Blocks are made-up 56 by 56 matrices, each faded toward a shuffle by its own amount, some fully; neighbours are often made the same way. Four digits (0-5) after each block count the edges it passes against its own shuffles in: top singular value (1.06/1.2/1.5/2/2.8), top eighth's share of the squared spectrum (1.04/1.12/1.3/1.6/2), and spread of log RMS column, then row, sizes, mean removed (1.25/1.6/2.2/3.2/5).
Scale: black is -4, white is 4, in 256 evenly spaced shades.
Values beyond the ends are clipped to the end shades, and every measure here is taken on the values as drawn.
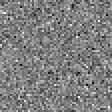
0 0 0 0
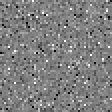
1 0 0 0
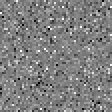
2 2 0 0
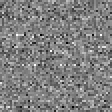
1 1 0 3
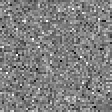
0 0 0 0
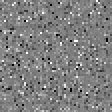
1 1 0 0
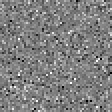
2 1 0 0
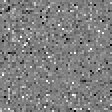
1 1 1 0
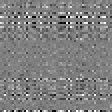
5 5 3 4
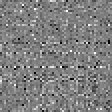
4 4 2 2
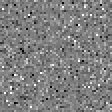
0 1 0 0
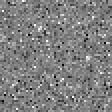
1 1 0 0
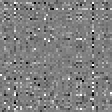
4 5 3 3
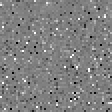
1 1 1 0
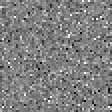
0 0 0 0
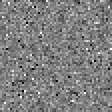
0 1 0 0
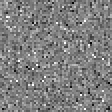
0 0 0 0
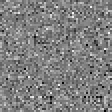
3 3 0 1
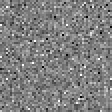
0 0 0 0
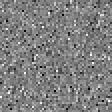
1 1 0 0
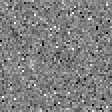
0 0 0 0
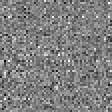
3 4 2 2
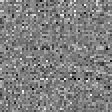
3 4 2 2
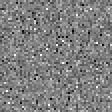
1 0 0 0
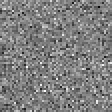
2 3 0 1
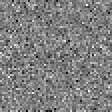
2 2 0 1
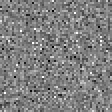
1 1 0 0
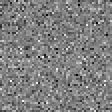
2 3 1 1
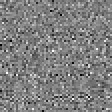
3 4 1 2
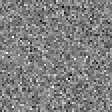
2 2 0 0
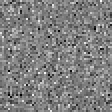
2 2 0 0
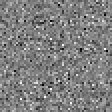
2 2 0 1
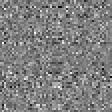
3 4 2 3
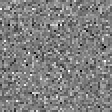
2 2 1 1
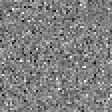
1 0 0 0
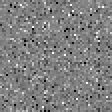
3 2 1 0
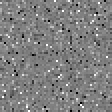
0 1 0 0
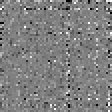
2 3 3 2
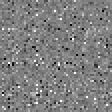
2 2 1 1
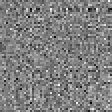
4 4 2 2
